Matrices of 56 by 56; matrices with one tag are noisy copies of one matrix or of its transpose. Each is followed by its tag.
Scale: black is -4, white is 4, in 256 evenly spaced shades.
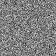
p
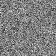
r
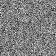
r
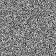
p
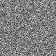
p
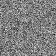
r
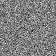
p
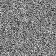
r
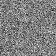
r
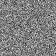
p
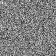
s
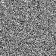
s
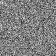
s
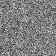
r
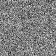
r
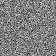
p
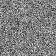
r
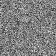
r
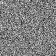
s
